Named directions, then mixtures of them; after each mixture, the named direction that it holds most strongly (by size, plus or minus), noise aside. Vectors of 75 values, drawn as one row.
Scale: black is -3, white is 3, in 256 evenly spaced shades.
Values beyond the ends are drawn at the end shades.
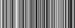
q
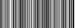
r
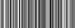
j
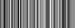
j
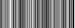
r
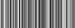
j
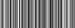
j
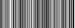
r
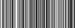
q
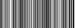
r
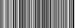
r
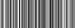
j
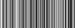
q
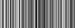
j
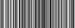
j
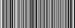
q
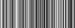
q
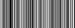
r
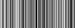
q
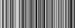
q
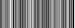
r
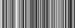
q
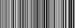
r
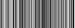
r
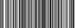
j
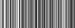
j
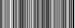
r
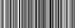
j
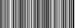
r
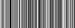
j
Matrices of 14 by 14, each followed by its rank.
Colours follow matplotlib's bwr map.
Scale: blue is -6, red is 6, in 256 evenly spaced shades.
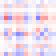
two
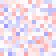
full rank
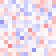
full rank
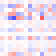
two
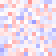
full rank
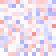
full rank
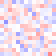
full rank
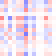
two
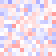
full rank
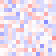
full rank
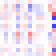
two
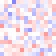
full rank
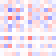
two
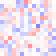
full rank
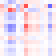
two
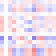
two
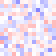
full rank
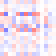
two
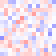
full rank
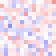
full rank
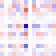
two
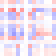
two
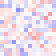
full rank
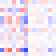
two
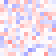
full rank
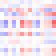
two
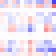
two
